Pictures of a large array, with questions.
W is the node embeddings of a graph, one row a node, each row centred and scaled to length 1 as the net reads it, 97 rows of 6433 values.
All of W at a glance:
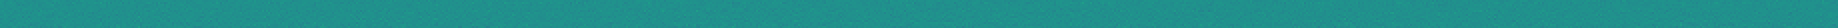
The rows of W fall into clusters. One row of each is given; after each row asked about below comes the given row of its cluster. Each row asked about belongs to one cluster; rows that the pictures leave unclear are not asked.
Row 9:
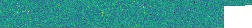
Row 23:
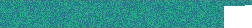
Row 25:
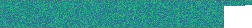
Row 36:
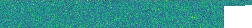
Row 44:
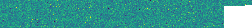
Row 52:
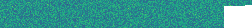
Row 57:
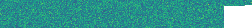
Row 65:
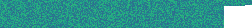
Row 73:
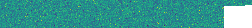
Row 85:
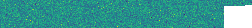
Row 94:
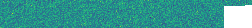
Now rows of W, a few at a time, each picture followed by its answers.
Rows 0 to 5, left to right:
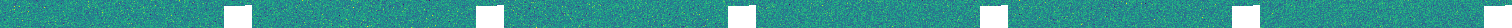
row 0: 9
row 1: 65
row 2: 52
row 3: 36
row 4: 36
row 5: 94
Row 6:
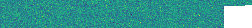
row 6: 85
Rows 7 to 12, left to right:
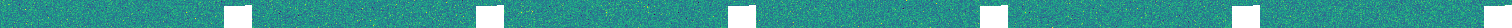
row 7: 85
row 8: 9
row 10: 44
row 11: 9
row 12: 23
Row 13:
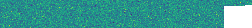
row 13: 85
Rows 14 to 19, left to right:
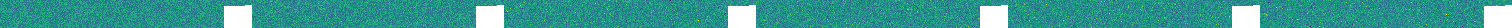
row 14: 23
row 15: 9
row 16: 36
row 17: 36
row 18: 25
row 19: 44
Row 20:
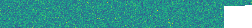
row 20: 57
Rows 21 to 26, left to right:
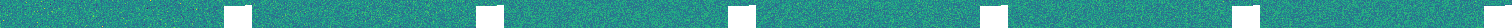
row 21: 44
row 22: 52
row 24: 94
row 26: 9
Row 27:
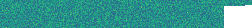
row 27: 36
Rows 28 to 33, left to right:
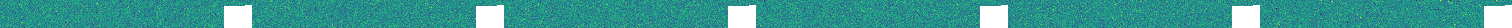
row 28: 73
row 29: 36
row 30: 65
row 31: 65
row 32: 73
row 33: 23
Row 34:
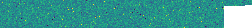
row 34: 57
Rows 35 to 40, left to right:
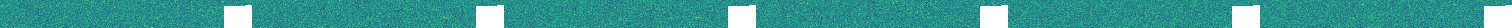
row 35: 25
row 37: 36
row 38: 36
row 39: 9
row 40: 65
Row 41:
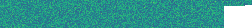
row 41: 25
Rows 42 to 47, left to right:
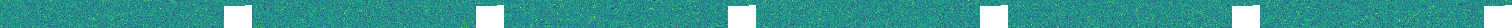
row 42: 65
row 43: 85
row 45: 44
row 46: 52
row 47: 94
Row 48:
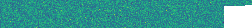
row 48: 85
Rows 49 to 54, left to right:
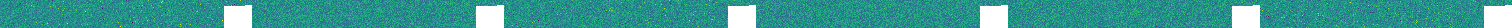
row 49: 94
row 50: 73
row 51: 65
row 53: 73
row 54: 25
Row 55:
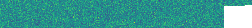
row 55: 44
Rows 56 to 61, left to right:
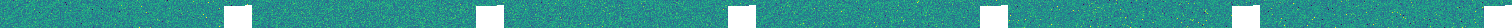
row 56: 94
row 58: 36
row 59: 94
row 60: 23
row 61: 57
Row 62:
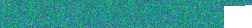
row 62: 85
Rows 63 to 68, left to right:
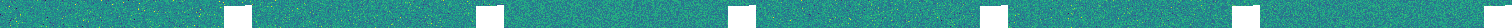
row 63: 23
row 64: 25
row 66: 65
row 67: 44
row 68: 52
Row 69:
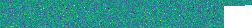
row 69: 44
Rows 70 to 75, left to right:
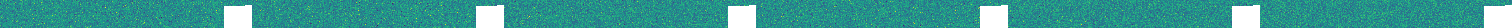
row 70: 73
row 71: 57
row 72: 73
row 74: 36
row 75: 65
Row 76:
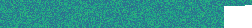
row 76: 23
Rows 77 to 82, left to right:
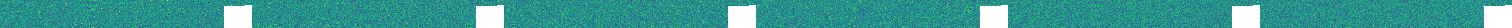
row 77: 94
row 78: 25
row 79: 85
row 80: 25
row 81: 94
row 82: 52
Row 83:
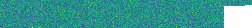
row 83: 52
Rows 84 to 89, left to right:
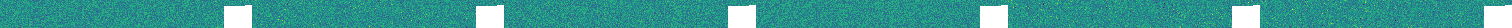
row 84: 9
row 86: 85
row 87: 94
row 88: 85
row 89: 65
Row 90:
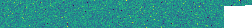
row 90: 94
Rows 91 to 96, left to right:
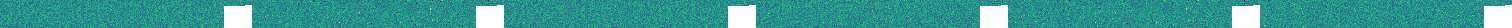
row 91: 57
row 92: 23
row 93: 57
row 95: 23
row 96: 65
